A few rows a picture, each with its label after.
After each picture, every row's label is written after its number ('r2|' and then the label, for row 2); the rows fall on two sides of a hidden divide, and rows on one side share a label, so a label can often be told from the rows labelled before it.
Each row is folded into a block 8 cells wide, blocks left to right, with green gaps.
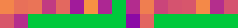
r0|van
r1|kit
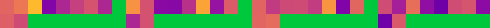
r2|van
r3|kit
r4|kit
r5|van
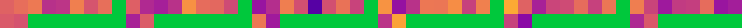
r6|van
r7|kit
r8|van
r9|kit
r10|kit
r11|kit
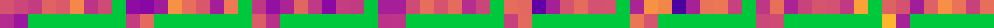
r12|kit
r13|kit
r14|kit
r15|kit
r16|kit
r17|van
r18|kit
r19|kit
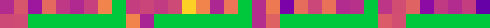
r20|kit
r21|kit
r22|kit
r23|van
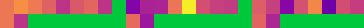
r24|van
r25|kit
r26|kit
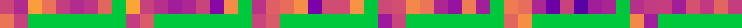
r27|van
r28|kit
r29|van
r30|van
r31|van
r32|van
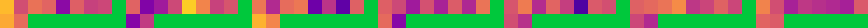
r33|van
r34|kit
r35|van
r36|kit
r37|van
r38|van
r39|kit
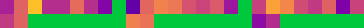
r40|van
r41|van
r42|van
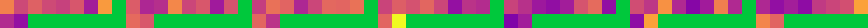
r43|kit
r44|kit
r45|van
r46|van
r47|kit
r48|van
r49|kit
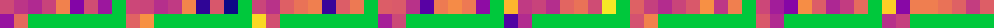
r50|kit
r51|van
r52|van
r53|kit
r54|kit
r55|kit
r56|kit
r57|kit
